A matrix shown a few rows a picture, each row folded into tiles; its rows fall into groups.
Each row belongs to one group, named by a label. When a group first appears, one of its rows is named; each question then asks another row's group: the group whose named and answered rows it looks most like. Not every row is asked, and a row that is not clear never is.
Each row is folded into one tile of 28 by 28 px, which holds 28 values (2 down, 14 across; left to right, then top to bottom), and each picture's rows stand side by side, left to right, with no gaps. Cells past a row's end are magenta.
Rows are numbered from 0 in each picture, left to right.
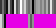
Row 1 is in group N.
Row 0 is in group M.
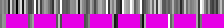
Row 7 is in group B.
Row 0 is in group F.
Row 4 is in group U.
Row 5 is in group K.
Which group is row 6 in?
M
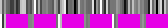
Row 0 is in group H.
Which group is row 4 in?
M
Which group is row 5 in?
F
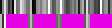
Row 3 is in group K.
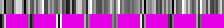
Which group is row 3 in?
B
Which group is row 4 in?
B
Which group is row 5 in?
N
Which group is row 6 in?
K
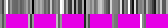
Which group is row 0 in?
B
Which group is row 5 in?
M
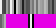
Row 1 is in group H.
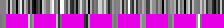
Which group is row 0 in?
F
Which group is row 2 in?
B
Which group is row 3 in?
K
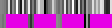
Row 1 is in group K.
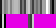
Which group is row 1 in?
K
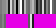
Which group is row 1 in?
H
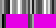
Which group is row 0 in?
U
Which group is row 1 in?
K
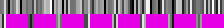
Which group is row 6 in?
N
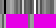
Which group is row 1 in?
B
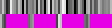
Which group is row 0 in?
U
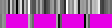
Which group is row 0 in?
F
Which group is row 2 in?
U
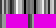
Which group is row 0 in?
K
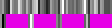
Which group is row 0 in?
U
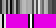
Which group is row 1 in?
H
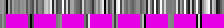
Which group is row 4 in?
B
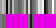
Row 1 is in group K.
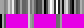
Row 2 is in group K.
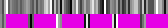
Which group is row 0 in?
B
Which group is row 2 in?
M
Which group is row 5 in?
K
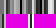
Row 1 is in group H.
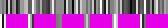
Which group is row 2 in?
F
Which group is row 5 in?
M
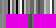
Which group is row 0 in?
F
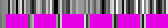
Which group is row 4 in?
B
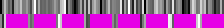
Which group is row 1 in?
B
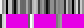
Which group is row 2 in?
F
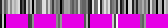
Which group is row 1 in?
K
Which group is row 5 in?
F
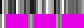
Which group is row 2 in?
B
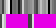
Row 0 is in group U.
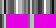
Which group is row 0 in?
K
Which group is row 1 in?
K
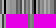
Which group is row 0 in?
N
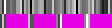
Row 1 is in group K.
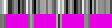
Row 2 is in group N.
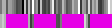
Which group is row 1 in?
B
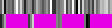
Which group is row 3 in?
U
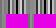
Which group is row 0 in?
F
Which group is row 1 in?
F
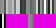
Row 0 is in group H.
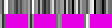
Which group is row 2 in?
F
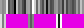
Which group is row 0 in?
M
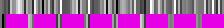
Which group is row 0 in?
U
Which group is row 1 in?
M
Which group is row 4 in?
N
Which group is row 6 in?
B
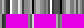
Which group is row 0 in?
U
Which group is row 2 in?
N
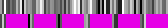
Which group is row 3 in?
M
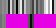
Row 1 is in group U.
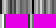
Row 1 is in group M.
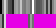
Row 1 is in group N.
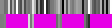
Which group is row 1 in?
M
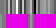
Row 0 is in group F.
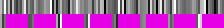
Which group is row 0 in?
B
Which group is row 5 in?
F
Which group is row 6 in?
B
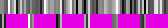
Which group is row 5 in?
K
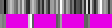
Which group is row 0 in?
N
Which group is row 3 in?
K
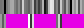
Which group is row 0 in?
N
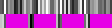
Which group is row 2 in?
B
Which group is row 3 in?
H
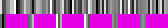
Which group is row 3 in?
M
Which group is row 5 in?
F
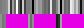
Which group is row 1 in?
N
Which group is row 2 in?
K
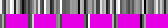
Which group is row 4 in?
B
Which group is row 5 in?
K
